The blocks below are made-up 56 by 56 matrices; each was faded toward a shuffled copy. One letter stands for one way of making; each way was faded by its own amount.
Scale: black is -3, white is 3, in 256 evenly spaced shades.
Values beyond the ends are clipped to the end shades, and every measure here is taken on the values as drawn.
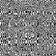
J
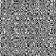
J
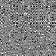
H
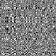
J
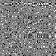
H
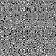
H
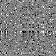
H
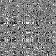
H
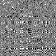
J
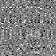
H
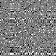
H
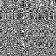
J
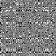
J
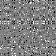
H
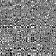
J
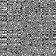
H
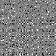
H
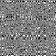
J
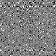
H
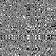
H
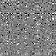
H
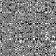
J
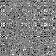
H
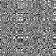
J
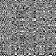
J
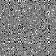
H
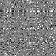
H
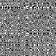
J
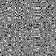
H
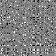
H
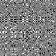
H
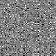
H
